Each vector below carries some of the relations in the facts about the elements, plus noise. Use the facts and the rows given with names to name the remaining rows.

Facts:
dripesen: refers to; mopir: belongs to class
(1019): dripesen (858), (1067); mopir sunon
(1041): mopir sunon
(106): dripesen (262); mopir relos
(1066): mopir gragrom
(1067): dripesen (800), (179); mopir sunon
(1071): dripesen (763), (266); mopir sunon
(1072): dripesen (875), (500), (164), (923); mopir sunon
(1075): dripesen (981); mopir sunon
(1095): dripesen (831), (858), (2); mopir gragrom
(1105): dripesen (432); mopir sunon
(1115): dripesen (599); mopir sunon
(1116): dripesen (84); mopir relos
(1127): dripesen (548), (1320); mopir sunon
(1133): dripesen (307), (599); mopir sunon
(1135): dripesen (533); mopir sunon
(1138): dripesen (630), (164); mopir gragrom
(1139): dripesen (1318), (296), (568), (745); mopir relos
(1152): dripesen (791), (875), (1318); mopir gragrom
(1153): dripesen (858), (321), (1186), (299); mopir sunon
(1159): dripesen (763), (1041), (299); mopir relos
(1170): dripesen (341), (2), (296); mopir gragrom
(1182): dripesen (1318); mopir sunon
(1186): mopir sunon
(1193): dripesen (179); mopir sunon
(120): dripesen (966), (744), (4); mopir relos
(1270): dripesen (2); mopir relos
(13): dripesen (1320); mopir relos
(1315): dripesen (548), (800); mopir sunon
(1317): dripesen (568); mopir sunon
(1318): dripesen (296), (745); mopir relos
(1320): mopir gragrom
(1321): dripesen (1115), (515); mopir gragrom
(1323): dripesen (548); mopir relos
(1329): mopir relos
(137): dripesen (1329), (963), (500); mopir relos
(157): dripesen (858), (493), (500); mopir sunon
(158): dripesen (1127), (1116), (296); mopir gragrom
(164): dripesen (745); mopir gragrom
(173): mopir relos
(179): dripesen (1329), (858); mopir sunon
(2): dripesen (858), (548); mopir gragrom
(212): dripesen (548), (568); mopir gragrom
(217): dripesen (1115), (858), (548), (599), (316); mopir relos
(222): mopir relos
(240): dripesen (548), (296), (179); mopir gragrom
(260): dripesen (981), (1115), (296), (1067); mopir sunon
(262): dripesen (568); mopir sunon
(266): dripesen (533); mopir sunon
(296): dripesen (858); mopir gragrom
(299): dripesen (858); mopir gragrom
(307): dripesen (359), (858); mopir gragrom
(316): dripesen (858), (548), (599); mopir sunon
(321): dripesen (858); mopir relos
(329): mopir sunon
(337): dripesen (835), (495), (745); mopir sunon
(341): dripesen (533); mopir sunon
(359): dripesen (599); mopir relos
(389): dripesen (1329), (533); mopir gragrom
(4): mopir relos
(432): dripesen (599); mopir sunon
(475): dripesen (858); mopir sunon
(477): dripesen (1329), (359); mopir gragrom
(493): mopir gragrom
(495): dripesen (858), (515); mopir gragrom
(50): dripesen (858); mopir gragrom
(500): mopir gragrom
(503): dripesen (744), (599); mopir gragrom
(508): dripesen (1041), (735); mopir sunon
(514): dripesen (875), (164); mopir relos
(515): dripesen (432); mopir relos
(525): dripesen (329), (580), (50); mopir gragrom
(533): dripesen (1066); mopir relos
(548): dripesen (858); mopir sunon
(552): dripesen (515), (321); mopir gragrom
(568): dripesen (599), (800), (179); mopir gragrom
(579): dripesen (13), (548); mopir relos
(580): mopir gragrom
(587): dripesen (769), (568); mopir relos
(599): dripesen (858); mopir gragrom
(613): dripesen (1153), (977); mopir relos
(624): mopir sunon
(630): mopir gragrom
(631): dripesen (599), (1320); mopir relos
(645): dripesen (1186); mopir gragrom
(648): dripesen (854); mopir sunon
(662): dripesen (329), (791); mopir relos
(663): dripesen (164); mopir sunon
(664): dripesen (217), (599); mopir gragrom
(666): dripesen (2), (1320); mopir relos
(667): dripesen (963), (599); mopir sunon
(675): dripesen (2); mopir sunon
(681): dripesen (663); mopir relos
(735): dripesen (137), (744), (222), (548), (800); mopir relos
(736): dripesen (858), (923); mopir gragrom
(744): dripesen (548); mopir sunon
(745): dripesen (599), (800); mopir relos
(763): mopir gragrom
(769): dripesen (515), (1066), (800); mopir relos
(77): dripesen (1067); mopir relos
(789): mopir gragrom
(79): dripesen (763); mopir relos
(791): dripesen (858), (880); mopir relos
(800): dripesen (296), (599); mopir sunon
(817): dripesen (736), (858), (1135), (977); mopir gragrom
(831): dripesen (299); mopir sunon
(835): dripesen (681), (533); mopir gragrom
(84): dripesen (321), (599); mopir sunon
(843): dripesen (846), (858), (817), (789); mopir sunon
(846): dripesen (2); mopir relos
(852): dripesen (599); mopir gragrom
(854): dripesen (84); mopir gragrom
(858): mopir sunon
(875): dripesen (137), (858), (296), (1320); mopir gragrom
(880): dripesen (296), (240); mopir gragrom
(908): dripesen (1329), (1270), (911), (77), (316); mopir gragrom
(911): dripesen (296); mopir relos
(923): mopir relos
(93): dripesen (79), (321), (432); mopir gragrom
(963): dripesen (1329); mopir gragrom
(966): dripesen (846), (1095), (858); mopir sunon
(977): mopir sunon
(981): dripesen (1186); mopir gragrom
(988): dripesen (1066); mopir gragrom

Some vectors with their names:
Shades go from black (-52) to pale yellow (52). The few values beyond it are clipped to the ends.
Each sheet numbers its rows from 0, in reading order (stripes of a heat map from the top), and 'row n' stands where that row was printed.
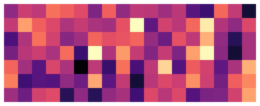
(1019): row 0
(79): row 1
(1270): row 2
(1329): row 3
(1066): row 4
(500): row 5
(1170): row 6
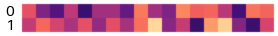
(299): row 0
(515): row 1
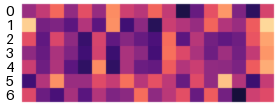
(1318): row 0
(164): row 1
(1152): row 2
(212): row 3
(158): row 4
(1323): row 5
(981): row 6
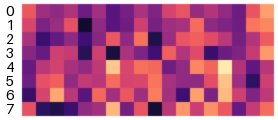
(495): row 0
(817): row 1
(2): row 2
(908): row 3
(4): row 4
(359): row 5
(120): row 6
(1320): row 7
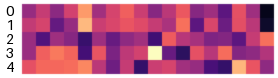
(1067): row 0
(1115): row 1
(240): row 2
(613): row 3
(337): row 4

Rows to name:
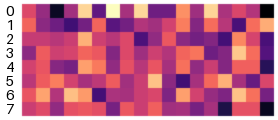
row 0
(858)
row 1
(854)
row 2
(1182)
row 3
(508)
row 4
(84)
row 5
(173)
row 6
(266)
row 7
(1075)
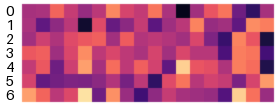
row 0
(791)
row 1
(1095)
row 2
(475)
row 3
(624)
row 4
(1041)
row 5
(963)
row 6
(663)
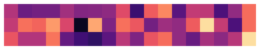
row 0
(568)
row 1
(533)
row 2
(988)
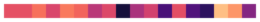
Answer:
(1072)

